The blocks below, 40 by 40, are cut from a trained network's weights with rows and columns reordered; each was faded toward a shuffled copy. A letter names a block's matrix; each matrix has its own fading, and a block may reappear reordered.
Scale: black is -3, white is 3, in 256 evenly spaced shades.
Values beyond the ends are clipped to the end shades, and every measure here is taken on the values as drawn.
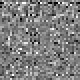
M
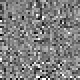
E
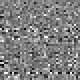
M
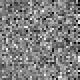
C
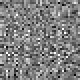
E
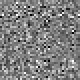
M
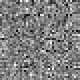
E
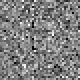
C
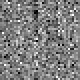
M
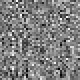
C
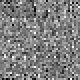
E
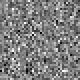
C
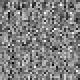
C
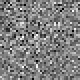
E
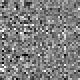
M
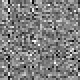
C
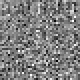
C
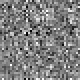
E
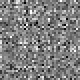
E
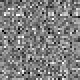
E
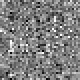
E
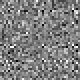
M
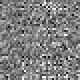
E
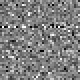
M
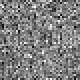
C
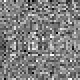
E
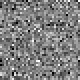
E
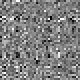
M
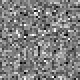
E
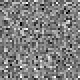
E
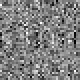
C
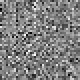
C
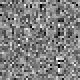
C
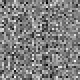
C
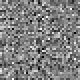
C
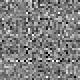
M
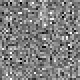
E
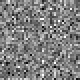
C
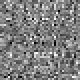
E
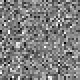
C
